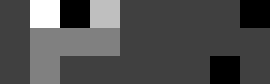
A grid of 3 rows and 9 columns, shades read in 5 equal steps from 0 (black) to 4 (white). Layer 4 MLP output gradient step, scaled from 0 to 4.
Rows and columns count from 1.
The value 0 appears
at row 1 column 3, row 1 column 9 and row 3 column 8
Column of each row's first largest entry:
2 2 2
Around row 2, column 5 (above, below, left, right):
1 1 2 1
